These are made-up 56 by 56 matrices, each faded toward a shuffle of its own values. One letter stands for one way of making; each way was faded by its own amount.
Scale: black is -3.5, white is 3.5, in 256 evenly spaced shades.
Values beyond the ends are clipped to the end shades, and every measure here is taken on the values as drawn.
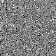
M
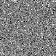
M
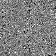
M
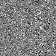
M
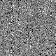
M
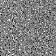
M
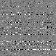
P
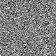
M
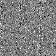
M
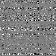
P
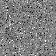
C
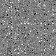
C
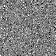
M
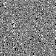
M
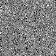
M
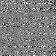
P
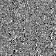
M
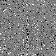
C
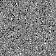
M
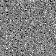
M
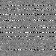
P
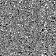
M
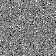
M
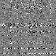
P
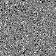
M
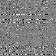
P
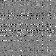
P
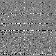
P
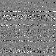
P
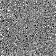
M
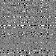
P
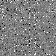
C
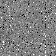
C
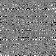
P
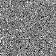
M
